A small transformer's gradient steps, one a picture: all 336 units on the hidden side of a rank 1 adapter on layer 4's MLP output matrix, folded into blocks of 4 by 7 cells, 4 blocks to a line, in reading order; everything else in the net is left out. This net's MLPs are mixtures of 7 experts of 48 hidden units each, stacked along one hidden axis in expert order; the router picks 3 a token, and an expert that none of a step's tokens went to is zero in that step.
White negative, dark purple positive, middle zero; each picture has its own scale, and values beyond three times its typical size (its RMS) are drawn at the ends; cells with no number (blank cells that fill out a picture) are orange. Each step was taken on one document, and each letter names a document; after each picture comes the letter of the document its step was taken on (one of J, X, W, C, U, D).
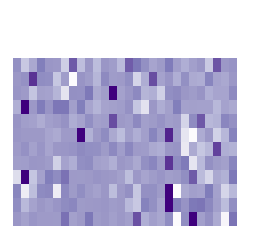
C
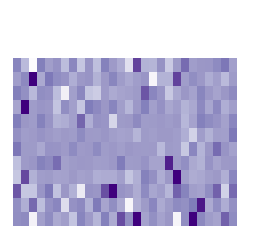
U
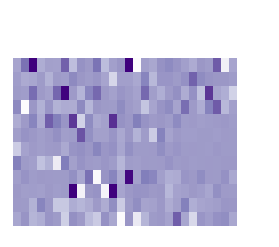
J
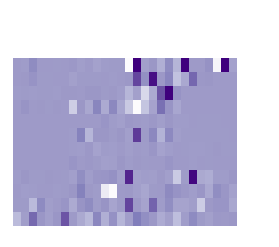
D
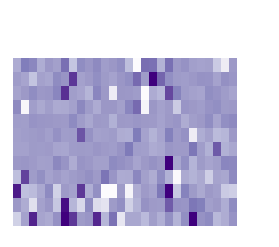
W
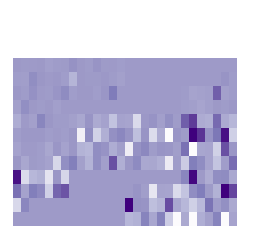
C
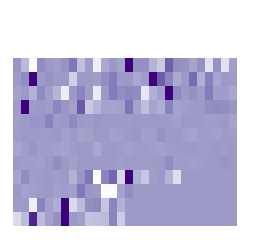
J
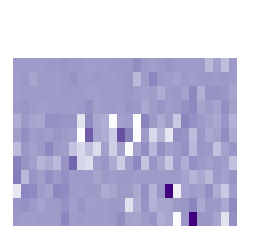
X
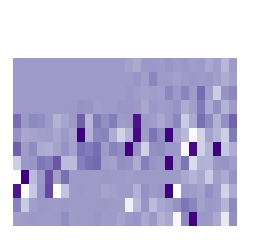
X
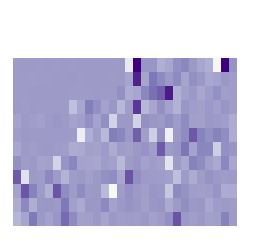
W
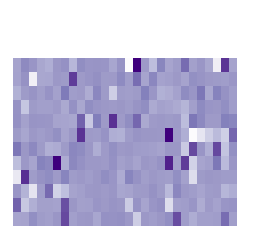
W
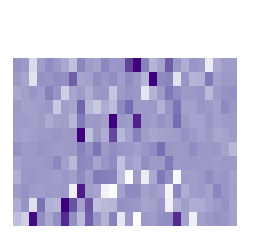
U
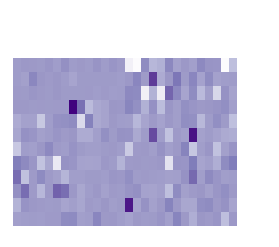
W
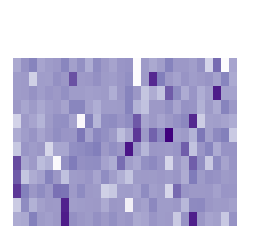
X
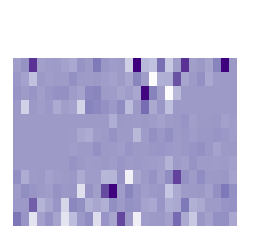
D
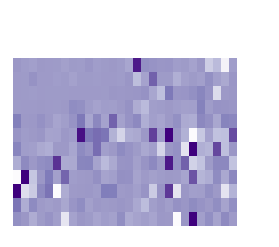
X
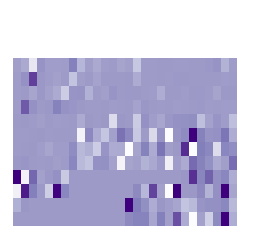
X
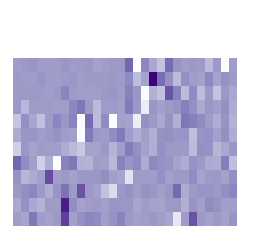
W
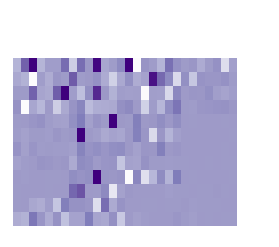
J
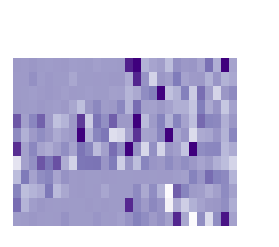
X
